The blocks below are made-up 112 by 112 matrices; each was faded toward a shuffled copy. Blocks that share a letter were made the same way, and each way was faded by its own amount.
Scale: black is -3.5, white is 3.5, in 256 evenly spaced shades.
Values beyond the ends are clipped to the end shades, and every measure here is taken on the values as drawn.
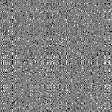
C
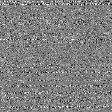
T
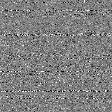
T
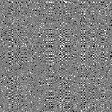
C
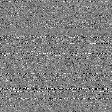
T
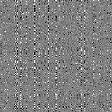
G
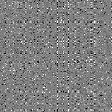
C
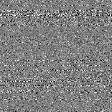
T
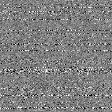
T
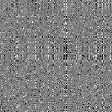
C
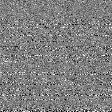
T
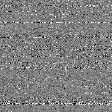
T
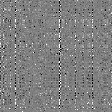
G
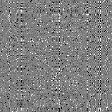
C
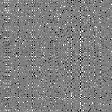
C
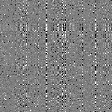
G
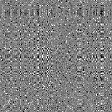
C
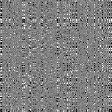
G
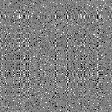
C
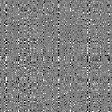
G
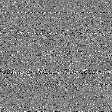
T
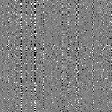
G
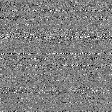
T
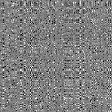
C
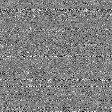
T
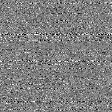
T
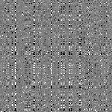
G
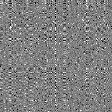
C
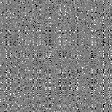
C
